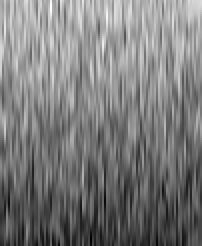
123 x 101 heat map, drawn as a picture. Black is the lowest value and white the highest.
Overall the values sit about 50% of the way up the scale. The field climbs toward the top. The grain runs up and down.
